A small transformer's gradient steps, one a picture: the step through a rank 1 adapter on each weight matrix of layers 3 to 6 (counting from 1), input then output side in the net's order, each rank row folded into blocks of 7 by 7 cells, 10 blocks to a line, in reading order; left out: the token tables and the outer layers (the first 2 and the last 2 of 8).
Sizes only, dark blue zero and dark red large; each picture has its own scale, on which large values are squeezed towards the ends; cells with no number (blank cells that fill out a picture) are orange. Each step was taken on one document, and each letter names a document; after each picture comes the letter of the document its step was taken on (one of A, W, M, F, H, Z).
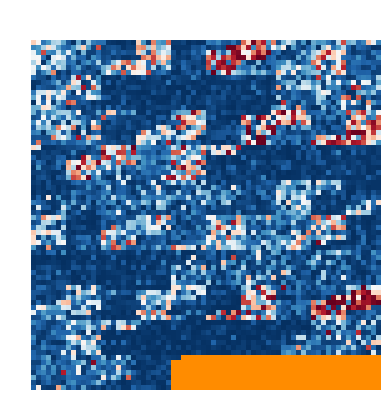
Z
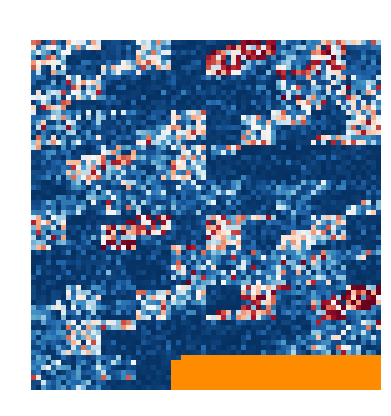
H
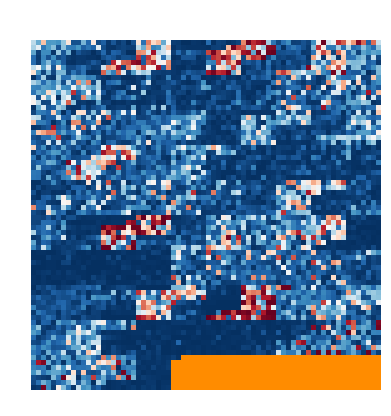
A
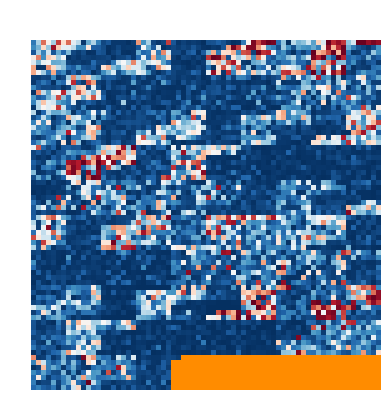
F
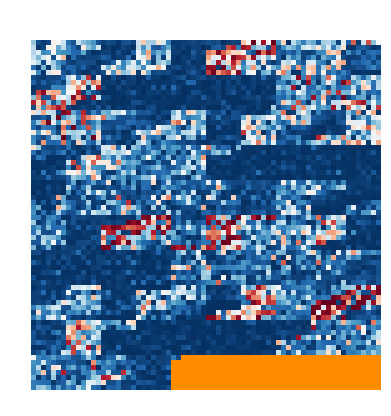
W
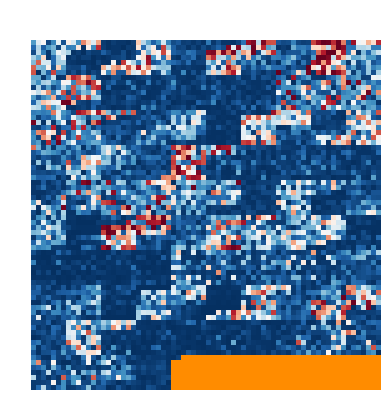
A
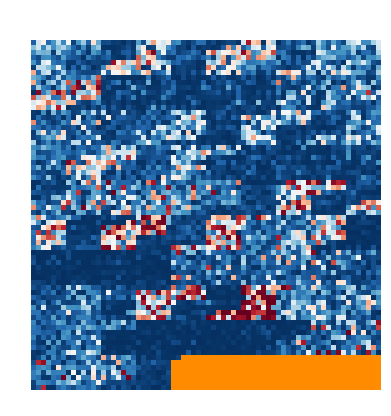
A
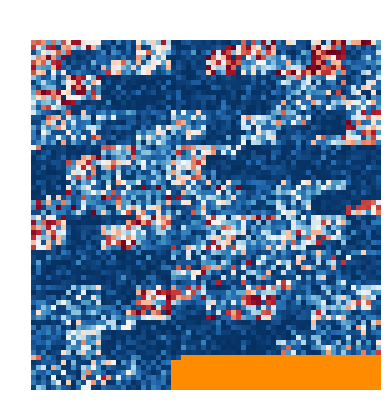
W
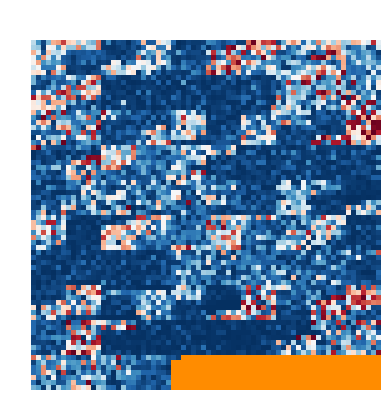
Z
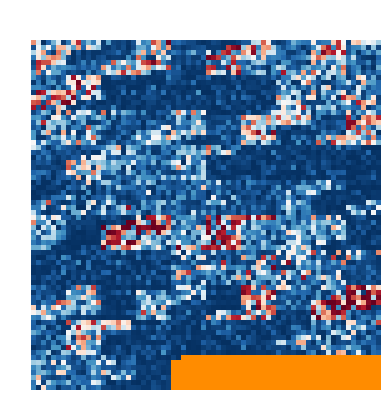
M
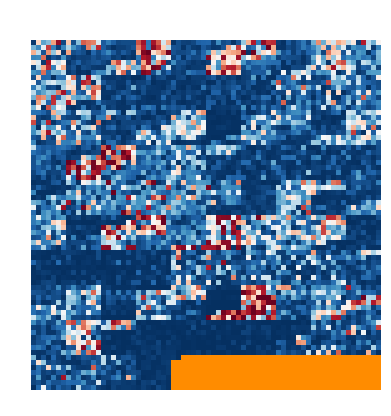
A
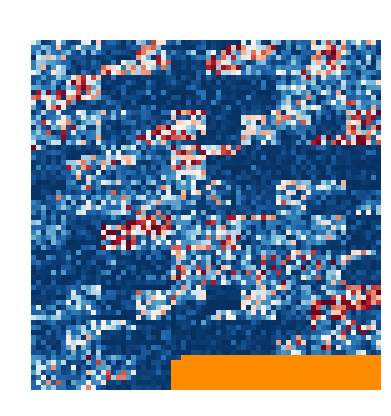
M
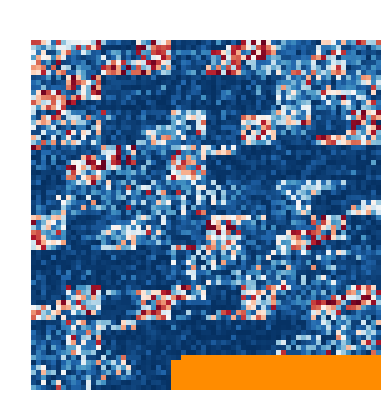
Z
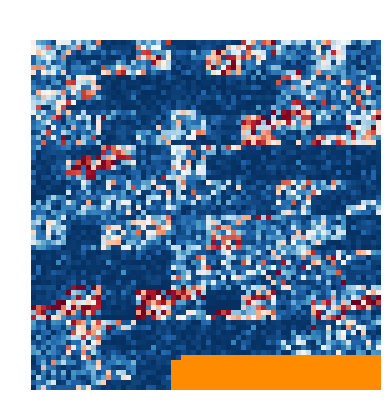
M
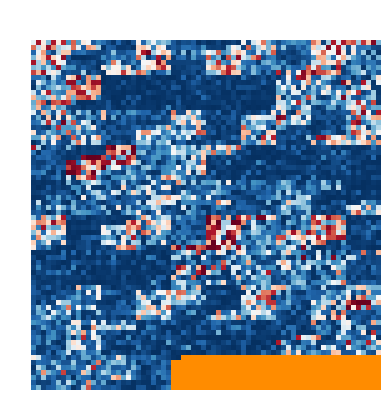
W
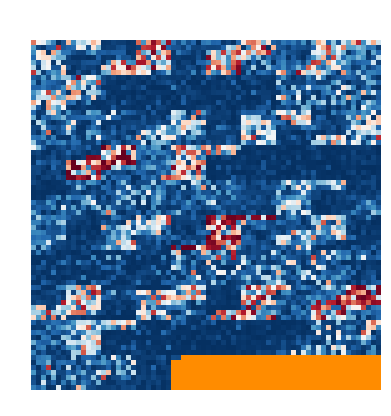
H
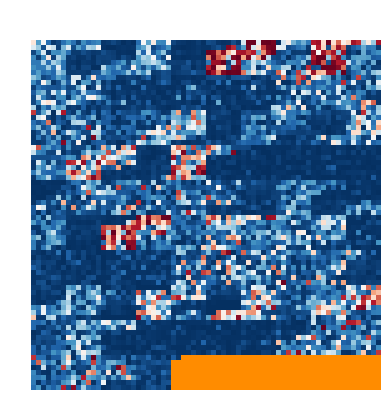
F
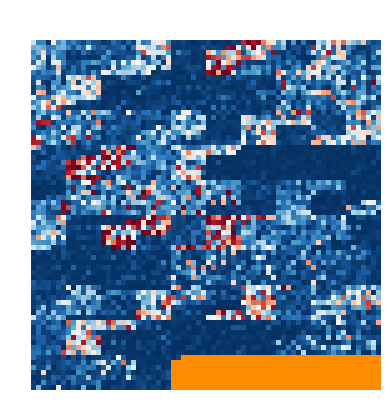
Z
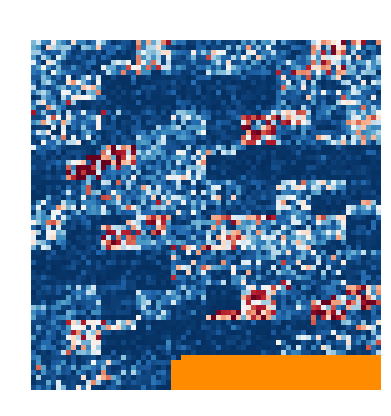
W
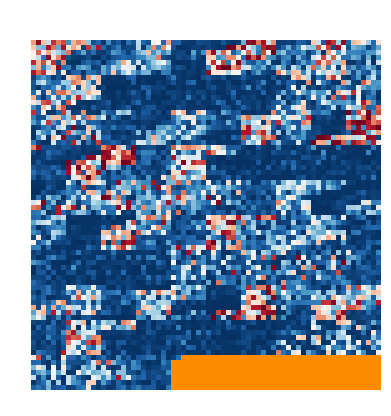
W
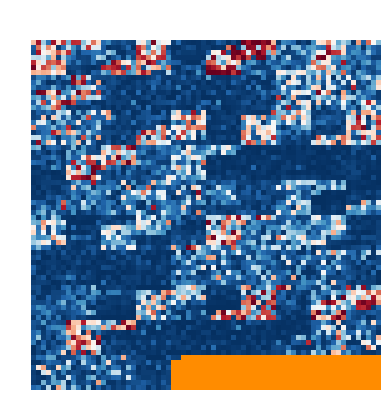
Z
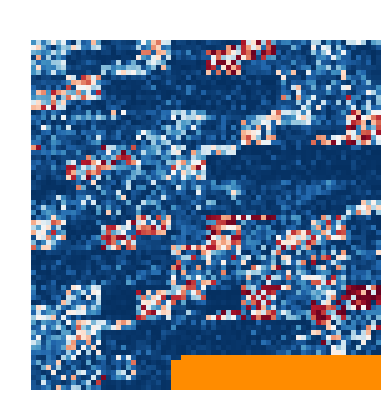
H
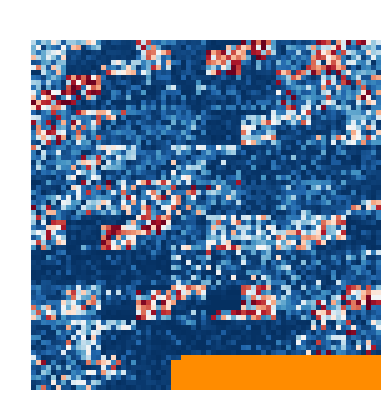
A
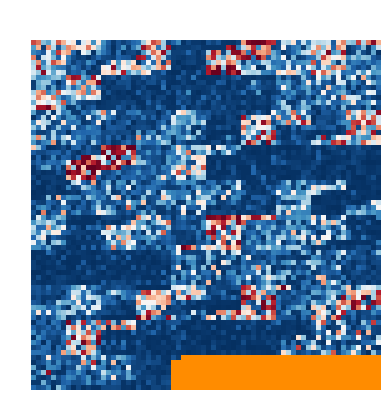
Z
